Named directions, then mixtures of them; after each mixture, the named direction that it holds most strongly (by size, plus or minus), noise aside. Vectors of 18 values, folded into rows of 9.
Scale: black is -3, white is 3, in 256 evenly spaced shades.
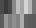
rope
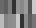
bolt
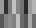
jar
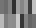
bolt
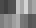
rope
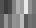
rope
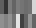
bolt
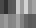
rope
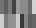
bolt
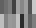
bolt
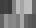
rope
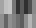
rope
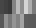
rope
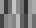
jar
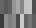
rope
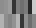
bolt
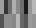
jar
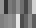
jar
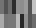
bolt
